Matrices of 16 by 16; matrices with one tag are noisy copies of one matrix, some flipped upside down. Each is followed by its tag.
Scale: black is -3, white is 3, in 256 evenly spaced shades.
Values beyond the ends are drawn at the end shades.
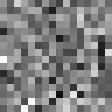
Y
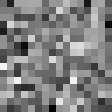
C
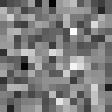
C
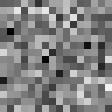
Y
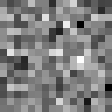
C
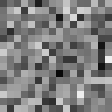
Y
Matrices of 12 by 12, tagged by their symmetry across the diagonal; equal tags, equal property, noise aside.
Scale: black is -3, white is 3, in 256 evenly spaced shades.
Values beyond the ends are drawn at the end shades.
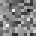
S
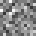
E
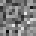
E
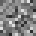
E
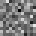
S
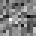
S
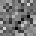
E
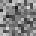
E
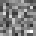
S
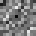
E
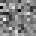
S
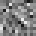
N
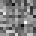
N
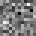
S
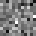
S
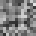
N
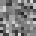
N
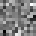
N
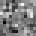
N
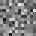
N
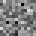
S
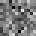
S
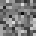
S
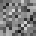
E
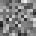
N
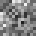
E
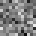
N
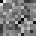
E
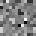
N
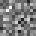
E
